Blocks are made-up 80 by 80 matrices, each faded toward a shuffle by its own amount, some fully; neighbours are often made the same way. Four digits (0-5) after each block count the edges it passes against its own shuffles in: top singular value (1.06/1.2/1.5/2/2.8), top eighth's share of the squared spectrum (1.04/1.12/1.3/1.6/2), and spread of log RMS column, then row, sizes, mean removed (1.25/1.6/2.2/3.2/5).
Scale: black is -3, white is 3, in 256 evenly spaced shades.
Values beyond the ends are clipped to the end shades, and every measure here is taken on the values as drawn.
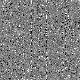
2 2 2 0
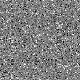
3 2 1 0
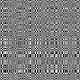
5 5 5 4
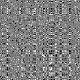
5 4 3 3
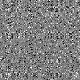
4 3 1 2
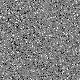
0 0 0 0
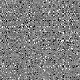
4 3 2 2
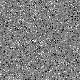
3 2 0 1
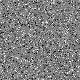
2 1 0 0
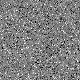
2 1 0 0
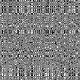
5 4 3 3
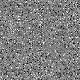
3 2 1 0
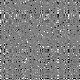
5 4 3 3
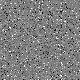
3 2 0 0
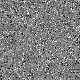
0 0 0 0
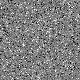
1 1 0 0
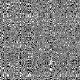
4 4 3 2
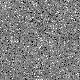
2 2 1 0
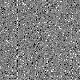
3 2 1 0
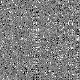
3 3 2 1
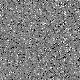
2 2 1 0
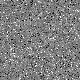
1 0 0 0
